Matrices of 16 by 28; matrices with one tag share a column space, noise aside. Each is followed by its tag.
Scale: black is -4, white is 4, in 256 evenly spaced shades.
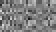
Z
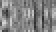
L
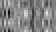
L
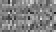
Z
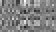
Z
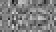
Z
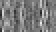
L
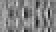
L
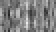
L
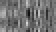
L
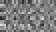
Z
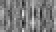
L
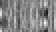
L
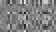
Z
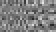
Z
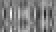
L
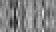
L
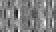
L
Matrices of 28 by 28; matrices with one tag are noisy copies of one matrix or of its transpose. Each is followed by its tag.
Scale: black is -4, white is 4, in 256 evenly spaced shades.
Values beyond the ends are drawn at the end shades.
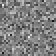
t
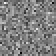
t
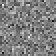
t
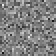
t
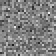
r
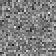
r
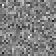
t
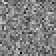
t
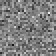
r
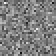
t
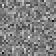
t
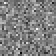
t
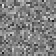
t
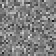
t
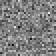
r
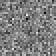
r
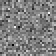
r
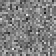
r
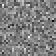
t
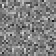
t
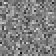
t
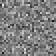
t
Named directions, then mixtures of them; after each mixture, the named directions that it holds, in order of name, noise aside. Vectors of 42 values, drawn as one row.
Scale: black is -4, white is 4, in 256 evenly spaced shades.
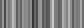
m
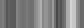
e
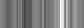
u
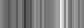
u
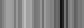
u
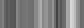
e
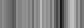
e, u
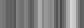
e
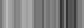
e, u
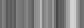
e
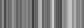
e, m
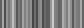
m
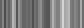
m, u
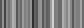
m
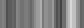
e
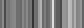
e, m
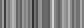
m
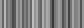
m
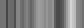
e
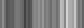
e, u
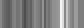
u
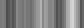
e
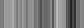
e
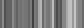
e, m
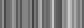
e, m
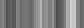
e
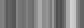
e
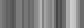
e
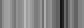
u
